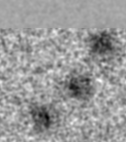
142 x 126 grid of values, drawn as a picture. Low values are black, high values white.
Stripes: none. Histogram: skewed, a long tail of low values. Mirror symmetry: none. Dips: three. Seam: horizontal, 20% of the way down, the top part calmer. Lone odd cells: none. Odd rows or columns: none.
